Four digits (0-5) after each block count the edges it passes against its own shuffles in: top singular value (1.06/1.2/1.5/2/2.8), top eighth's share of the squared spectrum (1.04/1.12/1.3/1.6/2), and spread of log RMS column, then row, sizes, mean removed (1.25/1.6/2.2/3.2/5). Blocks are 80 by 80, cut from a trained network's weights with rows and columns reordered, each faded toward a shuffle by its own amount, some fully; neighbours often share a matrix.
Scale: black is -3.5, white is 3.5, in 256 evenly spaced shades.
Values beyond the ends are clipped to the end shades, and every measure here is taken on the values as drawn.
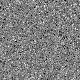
0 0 0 0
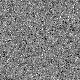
1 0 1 0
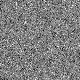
0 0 0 0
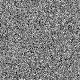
1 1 0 0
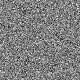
0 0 0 0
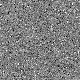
0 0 0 0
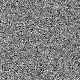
1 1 0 0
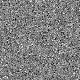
0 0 0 0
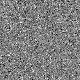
1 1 1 0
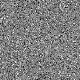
2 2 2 0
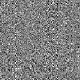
3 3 3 1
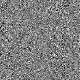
3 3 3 1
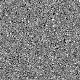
1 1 0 0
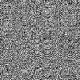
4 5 2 1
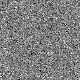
1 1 0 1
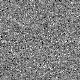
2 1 0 1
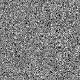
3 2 2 0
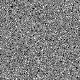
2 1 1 0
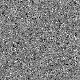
1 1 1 0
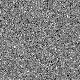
2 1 0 0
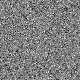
1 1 0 0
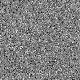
1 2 0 0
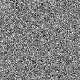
3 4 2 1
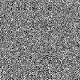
3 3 2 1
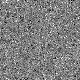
2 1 0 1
